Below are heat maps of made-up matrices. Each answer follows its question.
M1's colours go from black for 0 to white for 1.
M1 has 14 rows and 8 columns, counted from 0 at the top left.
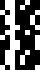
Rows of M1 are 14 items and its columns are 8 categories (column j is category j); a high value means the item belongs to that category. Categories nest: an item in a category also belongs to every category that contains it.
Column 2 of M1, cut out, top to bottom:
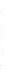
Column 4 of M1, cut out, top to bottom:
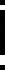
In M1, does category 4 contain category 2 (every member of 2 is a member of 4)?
no
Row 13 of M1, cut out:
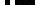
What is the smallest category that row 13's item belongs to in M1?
0
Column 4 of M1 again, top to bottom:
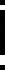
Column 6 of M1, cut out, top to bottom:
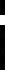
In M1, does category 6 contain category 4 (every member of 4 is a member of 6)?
no
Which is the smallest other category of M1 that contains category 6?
1
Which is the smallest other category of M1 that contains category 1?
2
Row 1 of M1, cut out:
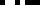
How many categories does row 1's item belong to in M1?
3
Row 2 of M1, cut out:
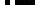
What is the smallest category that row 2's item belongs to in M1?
0
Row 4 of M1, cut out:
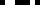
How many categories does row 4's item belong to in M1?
3
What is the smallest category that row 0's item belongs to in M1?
5
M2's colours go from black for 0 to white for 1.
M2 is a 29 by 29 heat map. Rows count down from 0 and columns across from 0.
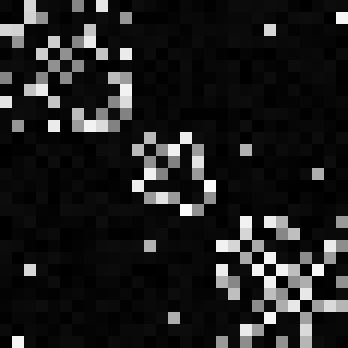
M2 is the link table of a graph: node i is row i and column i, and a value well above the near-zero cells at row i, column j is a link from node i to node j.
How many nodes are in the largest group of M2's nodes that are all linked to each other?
4
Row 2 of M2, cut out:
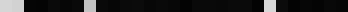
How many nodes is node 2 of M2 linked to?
4
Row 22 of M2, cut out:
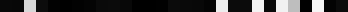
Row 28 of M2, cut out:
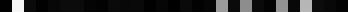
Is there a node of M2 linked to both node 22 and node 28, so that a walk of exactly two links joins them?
yes
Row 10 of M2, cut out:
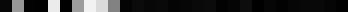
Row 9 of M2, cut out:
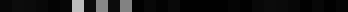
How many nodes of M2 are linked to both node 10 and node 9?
2
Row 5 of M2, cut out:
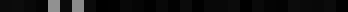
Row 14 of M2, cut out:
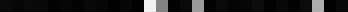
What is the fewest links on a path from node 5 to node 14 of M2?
6
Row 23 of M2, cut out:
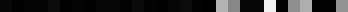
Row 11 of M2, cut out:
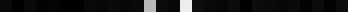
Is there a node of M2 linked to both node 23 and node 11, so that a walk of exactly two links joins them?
no
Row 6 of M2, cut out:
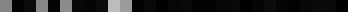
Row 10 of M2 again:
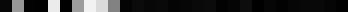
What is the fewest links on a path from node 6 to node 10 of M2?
1
